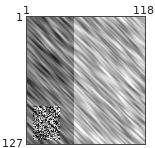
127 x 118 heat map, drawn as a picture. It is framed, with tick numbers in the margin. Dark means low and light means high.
The right part is higher, past a seam about 40% of the way across. Streaks slant down to the right. In the bottom left lies a patch that is rougher than the rest. Values change most from cell to cell in the bottom left.
